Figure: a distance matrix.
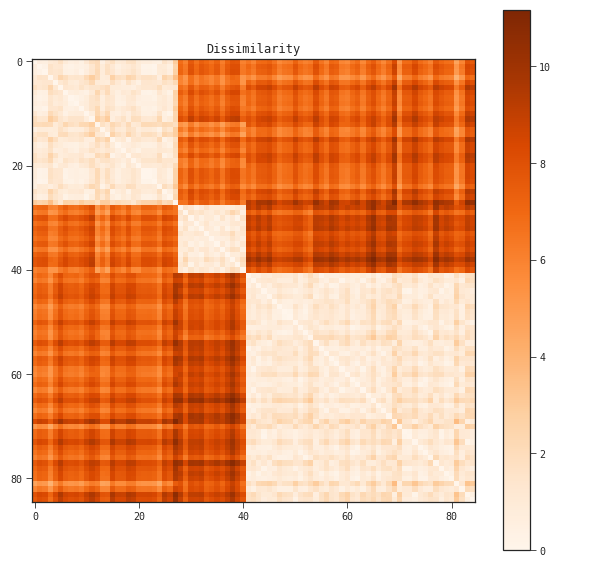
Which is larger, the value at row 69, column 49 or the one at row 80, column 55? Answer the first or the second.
the first
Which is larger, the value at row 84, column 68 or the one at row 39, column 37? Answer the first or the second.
the first
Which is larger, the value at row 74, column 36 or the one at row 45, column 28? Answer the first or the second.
the second
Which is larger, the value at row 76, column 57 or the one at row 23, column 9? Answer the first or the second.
the first
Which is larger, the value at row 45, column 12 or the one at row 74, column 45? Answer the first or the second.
the first
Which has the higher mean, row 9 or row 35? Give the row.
35
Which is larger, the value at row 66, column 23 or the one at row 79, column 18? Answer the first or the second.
the second
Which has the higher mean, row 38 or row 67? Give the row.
38
